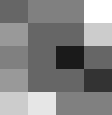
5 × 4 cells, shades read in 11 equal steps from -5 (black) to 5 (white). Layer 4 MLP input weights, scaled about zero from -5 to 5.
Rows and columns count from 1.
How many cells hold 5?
1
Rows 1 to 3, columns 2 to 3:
0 0 | -1 -1 | -1 -4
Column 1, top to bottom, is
-1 1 0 1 3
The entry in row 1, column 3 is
0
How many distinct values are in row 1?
3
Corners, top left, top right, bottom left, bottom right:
-1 5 3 0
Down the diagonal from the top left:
-1 -1 -4 -3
